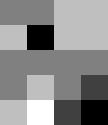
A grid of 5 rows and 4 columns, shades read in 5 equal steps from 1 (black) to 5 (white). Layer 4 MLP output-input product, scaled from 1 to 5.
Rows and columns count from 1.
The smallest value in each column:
3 1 2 1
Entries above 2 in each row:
4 3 4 3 2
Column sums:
17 16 16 14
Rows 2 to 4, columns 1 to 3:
4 1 4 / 3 3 3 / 3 4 3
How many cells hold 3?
8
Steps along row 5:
up down down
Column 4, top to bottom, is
4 4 3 2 1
